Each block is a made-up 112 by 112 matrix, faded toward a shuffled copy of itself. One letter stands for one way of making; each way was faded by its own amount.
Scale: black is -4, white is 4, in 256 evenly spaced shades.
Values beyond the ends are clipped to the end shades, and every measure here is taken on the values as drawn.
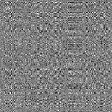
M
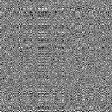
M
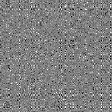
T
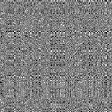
M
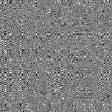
T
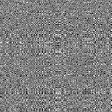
M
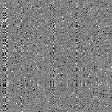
T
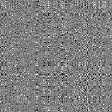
T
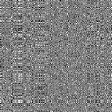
M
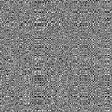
M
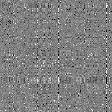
T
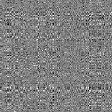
M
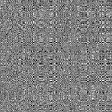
M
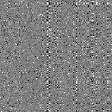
T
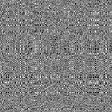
M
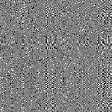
T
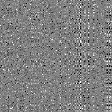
T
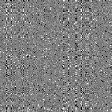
T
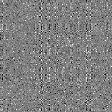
T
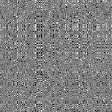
T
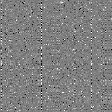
T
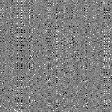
T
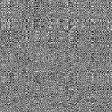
M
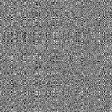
M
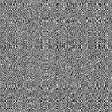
M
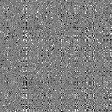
T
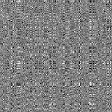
M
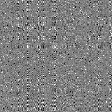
T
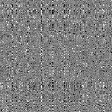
T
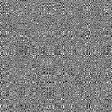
M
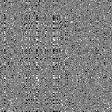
T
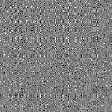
T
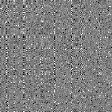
T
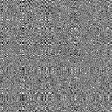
M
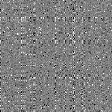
T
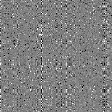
T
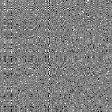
T
